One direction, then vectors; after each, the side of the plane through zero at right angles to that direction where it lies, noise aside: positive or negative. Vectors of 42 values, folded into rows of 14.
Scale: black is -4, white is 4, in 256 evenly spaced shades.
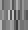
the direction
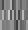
positive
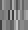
negative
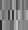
negative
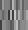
negative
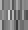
positive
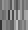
negative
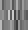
positive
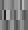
positive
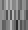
positive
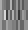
positive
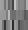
positive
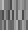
negative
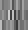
positive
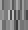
positive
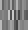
positive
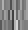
negative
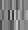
negative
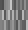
positive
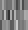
negative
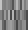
positive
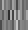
negative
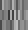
negative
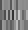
negative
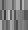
positive
